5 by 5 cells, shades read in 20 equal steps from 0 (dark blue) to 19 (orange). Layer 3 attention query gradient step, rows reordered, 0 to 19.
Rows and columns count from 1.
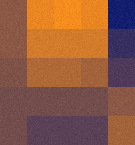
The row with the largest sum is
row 1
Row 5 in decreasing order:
12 8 6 6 6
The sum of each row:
65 61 52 42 38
